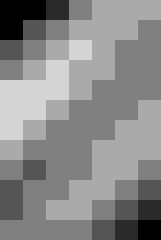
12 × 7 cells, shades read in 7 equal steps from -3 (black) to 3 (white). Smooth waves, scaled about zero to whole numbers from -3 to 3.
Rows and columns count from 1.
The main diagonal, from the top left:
-3 -1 1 1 0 0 1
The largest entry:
2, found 8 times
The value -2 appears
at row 1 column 3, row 11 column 7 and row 12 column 6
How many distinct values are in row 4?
3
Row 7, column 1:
2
